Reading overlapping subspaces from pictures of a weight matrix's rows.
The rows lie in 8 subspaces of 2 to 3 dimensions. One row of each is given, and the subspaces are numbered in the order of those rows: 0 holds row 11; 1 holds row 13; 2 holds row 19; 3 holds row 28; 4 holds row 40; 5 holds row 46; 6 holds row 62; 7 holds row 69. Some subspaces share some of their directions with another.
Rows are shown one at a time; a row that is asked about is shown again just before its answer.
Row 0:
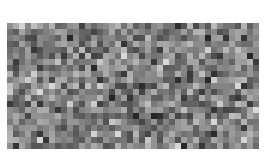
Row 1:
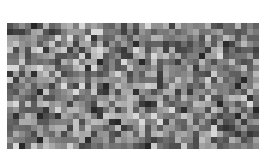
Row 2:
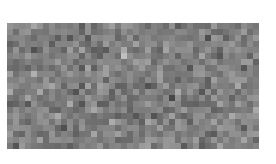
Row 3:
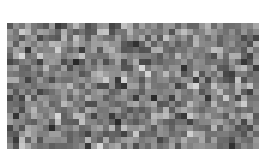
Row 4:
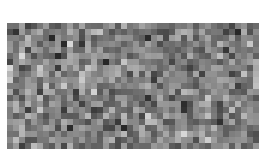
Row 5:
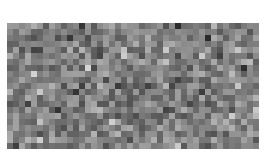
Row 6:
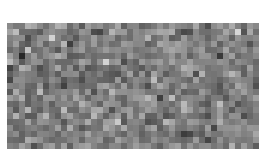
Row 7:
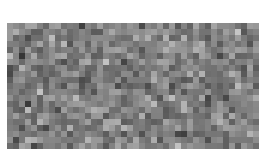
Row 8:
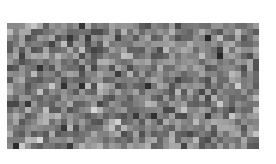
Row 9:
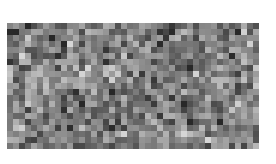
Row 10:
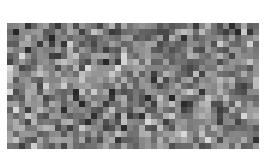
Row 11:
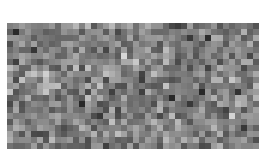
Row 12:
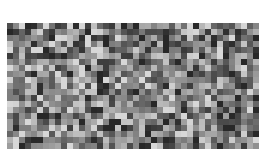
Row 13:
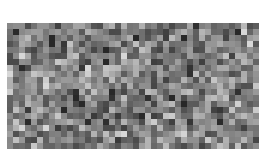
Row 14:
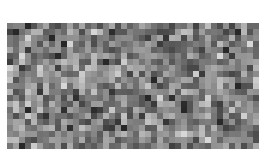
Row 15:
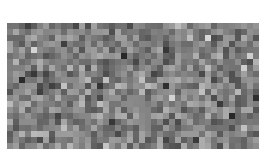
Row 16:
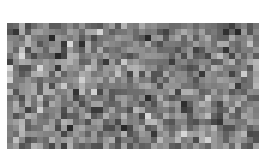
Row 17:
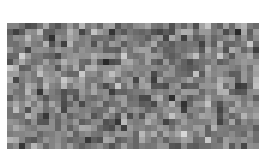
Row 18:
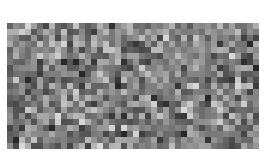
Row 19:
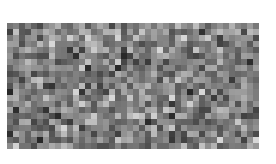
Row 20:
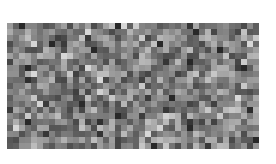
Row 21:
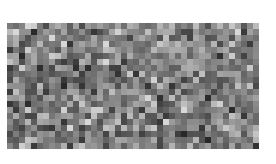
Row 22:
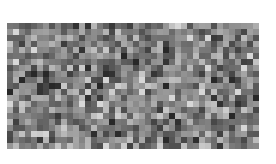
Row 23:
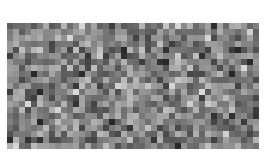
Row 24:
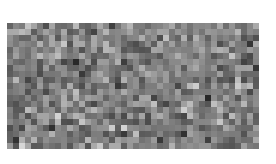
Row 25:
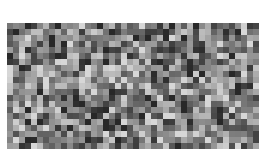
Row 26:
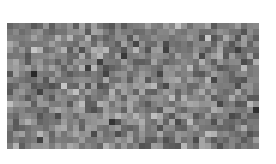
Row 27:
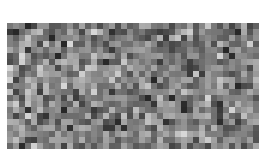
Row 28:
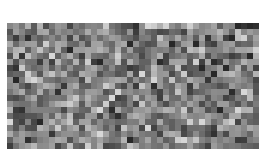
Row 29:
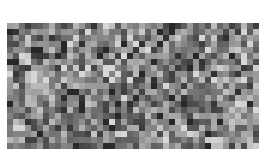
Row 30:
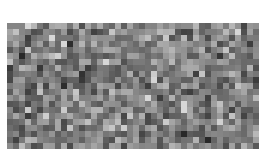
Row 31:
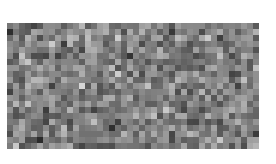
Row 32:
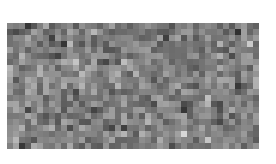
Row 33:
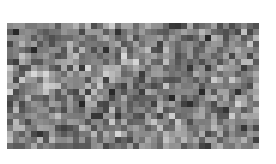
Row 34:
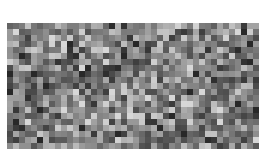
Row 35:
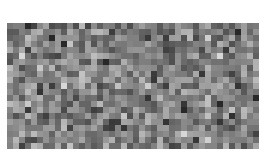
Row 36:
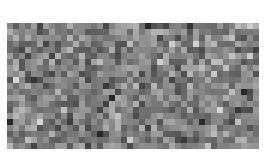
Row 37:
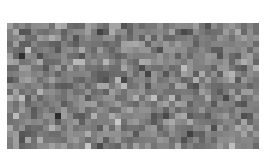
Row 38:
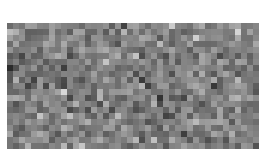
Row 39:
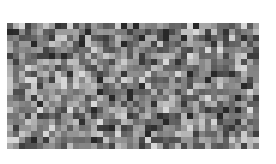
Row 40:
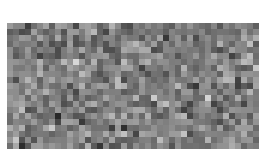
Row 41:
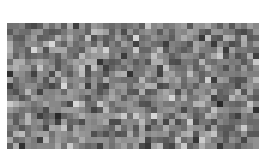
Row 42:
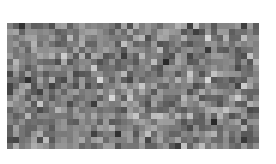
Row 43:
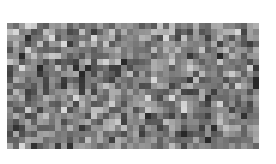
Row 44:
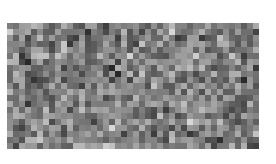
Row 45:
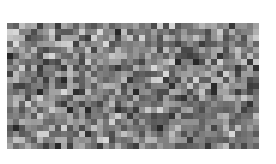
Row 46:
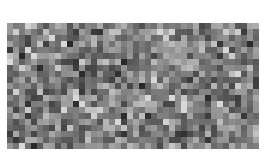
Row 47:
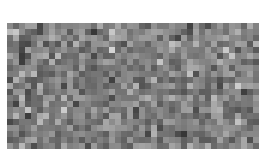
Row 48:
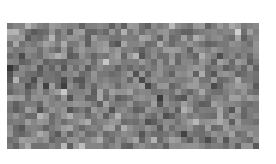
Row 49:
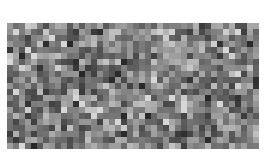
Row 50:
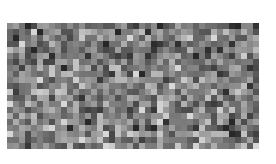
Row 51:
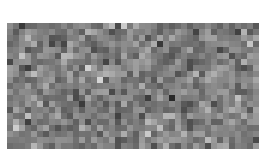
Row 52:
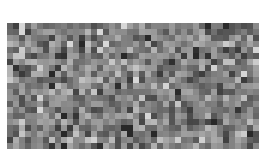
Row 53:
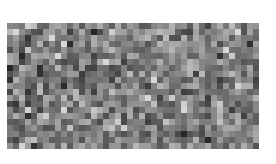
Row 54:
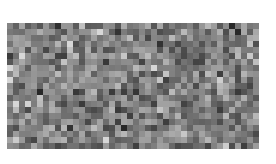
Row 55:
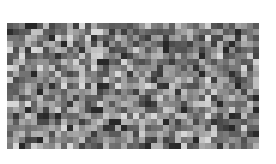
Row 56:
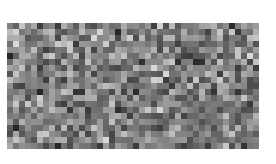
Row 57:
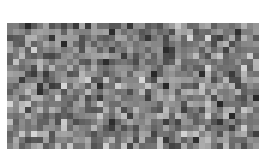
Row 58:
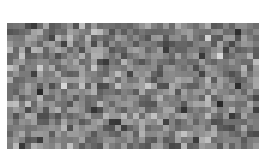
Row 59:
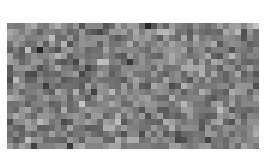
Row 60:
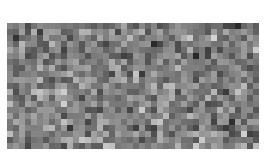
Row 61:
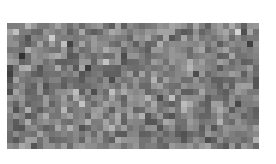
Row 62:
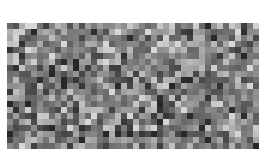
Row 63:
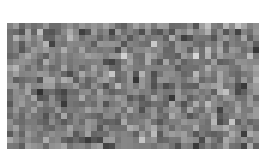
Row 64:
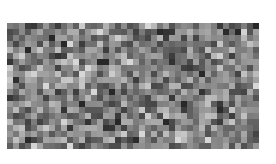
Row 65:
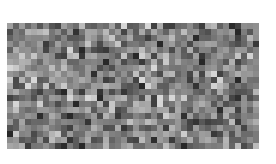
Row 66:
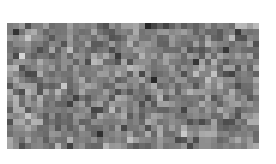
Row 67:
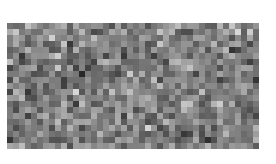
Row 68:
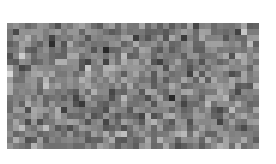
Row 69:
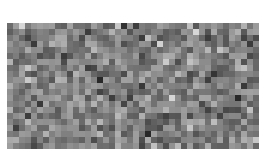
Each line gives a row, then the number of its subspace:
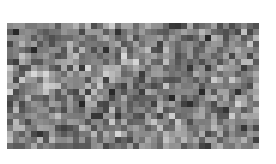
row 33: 0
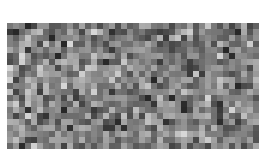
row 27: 3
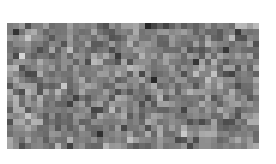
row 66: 3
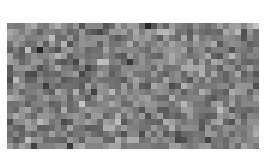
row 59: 3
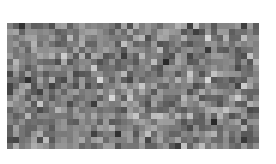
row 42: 7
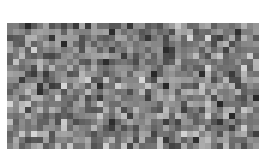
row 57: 0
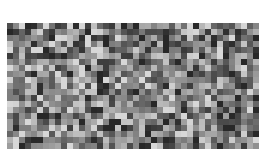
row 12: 7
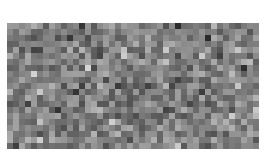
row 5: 1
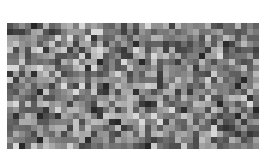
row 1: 0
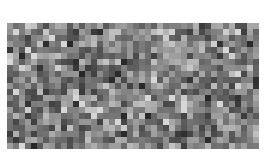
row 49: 5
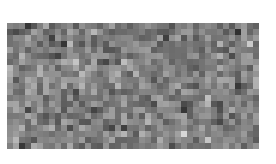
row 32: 4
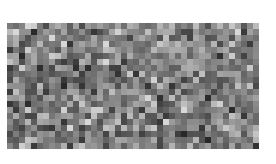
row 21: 6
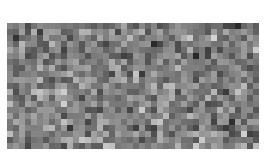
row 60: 6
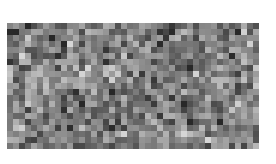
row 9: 2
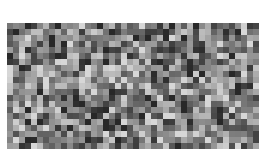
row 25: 1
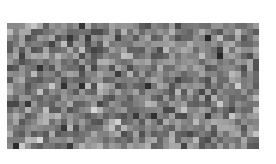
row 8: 2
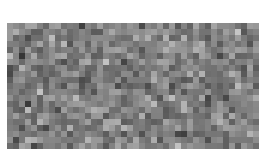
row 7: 1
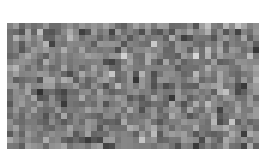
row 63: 6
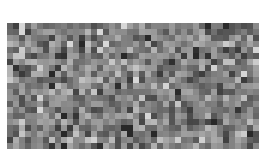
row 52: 6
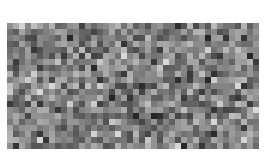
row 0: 7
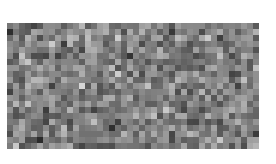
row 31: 2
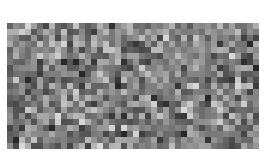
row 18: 4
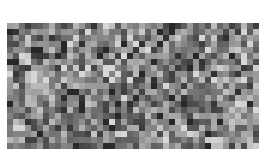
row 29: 2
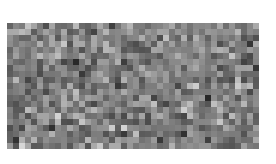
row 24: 4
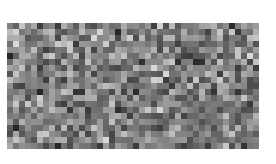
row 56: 5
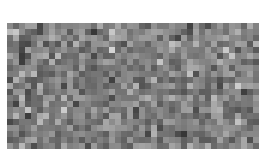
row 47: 3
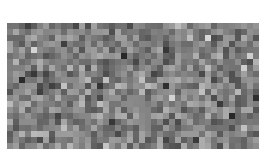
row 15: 0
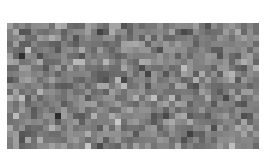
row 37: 4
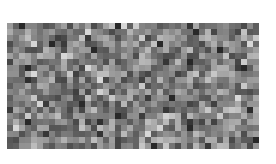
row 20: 7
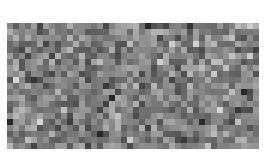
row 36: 3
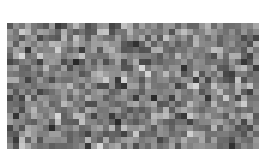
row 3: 4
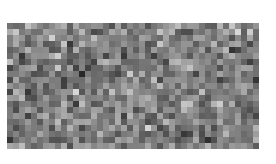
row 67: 1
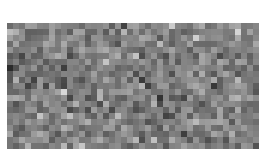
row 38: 5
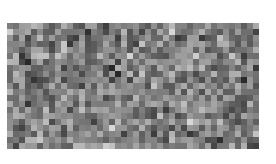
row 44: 2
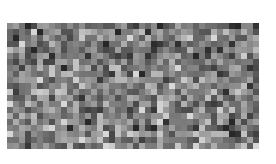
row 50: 6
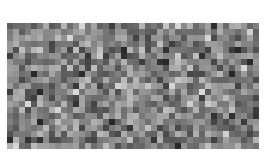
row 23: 1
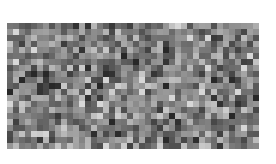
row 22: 0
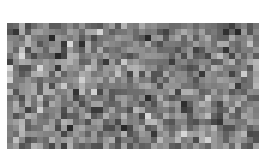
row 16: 6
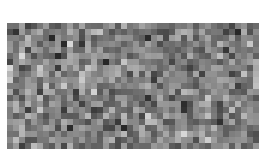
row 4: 6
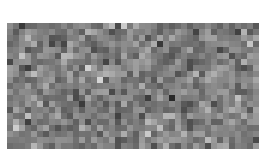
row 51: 7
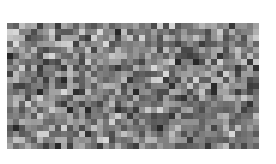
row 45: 5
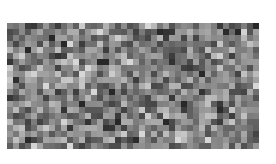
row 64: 3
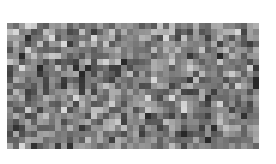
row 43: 5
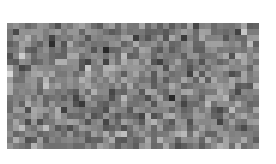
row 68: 1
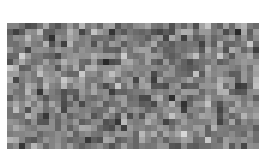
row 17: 6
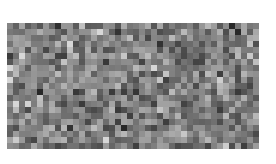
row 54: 5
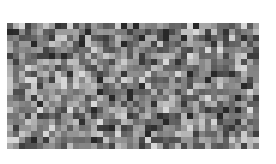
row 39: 7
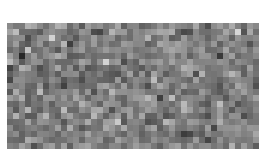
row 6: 4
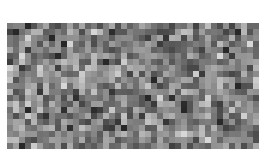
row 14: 3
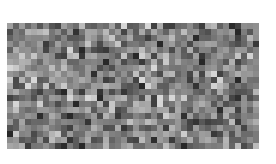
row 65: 5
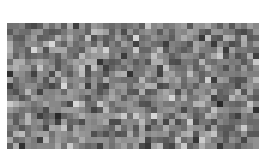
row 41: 1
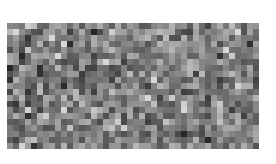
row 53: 3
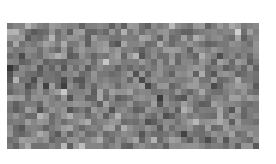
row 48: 5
